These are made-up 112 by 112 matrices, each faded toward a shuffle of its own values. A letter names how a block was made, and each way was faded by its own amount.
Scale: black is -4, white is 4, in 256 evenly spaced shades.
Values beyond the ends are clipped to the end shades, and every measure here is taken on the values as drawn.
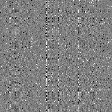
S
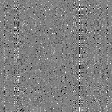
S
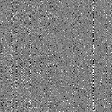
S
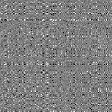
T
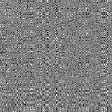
T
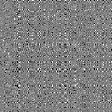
T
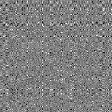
T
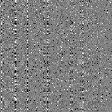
S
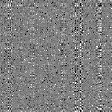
S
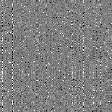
S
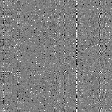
S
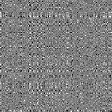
T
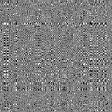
T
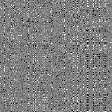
S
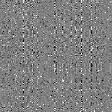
S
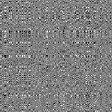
T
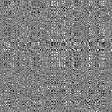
T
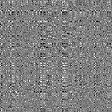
T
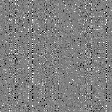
S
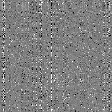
S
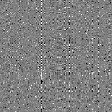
S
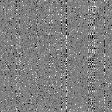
S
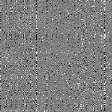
S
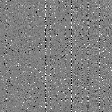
S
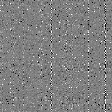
S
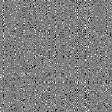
S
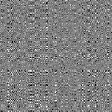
T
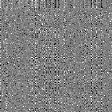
S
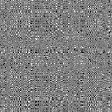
T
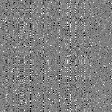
S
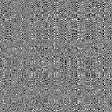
T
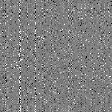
S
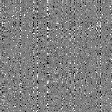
S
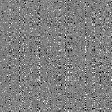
S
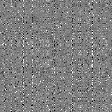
S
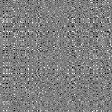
T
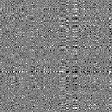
T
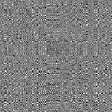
T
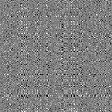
T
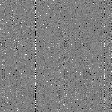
S
